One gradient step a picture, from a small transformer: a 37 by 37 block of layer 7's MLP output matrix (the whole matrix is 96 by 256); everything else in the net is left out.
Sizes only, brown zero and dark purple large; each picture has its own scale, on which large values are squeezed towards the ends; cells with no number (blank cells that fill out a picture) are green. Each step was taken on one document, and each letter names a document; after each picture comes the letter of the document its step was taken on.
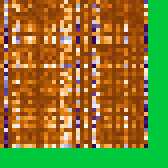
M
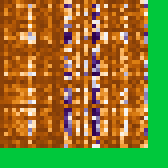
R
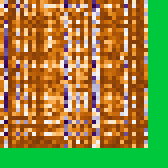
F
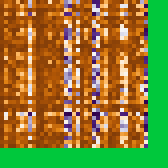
R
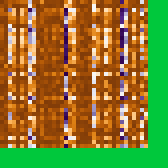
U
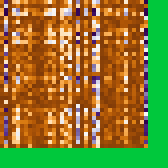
M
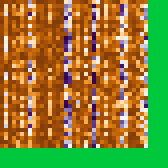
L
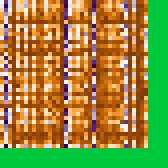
F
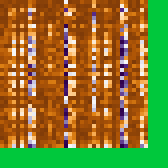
U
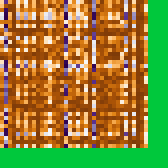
F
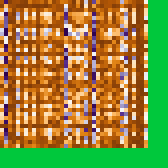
F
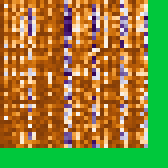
L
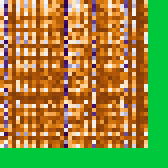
F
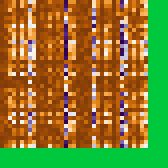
U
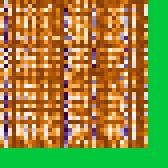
F
